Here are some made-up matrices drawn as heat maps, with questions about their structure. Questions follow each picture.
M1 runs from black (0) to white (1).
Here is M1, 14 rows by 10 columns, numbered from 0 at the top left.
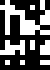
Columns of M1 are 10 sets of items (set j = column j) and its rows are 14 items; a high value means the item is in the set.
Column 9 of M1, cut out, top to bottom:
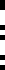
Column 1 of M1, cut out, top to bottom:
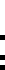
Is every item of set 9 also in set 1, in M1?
yes
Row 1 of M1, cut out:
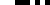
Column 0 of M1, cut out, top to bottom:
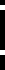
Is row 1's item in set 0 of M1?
yes
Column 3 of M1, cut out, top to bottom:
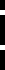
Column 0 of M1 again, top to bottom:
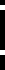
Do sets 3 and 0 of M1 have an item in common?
no
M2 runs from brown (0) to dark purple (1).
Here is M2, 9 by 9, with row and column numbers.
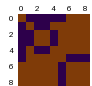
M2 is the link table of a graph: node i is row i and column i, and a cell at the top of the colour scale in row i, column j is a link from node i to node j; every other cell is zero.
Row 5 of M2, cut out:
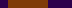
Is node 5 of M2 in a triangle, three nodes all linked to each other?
no
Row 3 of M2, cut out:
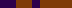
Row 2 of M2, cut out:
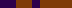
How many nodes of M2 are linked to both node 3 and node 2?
3
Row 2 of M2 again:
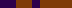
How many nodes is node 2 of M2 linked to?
3
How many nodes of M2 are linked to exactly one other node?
3
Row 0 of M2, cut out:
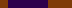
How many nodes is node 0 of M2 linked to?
5
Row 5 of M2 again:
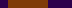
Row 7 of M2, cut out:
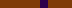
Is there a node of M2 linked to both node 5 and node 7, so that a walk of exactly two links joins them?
no
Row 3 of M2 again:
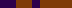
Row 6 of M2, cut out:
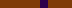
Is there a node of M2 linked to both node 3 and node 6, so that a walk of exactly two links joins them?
no
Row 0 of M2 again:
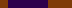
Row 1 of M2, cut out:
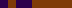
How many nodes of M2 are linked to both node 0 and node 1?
2
